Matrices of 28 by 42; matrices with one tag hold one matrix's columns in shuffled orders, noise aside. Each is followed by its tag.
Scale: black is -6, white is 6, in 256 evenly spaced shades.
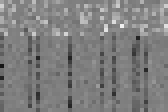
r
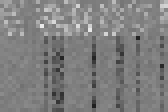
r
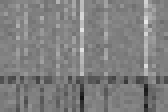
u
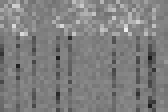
r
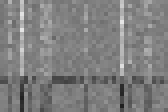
u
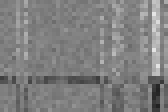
u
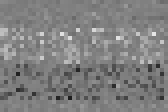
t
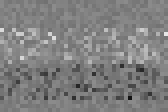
t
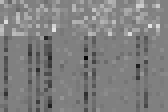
r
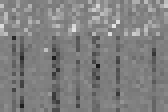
r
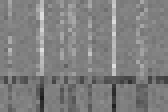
u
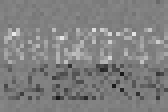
t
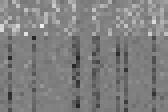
r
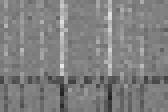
u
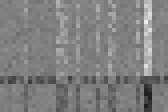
u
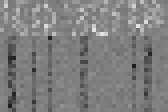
r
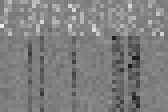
r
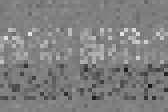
t
